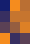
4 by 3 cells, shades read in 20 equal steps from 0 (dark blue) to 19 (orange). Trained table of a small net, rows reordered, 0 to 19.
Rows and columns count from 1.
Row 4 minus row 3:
13 -8 -11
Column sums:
28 48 52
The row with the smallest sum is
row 4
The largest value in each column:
19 19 17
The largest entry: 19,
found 2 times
